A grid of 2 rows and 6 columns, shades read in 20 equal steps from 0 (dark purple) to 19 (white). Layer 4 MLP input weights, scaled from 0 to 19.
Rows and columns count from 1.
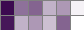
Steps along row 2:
up down up down up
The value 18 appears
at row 1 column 6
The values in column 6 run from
18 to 19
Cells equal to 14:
1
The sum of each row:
57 65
